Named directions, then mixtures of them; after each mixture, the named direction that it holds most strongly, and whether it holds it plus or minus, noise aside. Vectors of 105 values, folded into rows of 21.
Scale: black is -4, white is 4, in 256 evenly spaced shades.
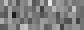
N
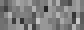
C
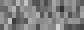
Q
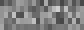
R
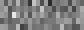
N, minus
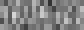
N, minus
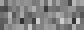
C, plus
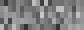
Q, minus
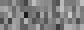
Q, minus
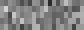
C, minus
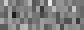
N, plus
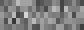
R, plus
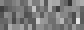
C, plus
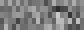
R, minus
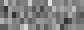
N, plus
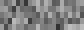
Q, minus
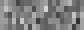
C, minus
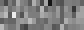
N, minus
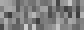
C, minus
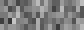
Q, minus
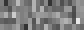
N, minus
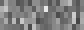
C, minus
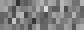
R, minus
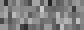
N, minus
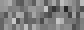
R, minus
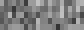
Q, minus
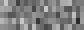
C, minus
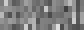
C, minus
